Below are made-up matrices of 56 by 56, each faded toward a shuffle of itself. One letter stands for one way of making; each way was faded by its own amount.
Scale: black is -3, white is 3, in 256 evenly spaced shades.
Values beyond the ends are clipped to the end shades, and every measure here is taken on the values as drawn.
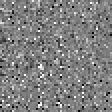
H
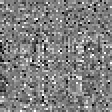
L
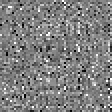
L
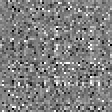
L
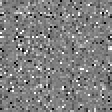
H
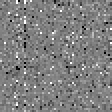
H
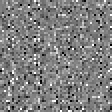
L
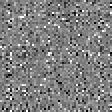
L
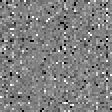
H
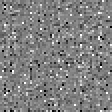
H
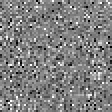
L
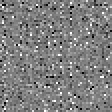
H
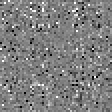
H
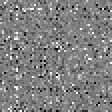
H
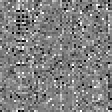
L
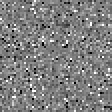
H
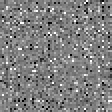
H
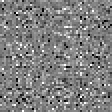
L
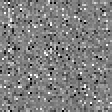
H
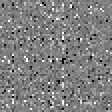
H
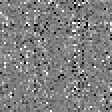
H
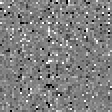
H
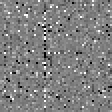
H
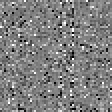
L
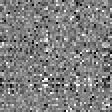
L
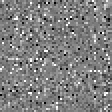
H
